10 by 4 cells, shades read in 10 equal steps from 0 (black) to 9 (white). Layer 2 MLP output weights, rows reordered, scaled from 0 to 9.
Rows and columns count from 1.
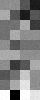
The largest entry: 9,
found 2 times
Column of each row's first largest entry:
1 1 3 2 1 1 4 3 3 1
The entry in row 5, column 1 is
5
